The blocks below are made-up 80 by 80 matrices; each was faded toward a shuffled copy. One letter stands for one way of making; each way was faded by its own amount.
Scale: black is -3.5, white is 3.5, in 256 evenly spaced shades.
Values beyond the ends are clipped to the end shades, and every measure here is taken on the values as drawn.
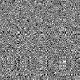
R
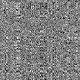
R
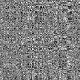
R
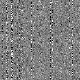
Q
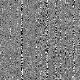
Q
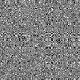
R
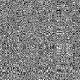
R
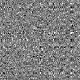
R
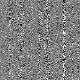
Q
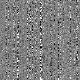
Q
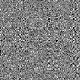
R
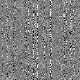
Q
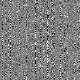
Q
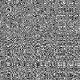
R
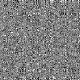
R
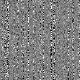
Q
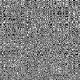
R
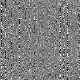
Q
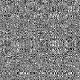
R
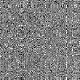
R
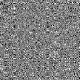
R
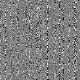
Q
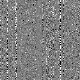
Q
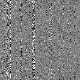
Q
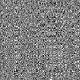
R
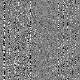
Q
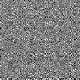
R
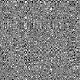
R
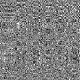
R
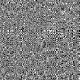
R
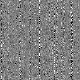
Q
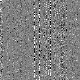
Q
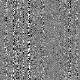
Q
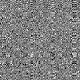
R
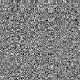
R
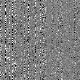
Q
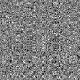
R
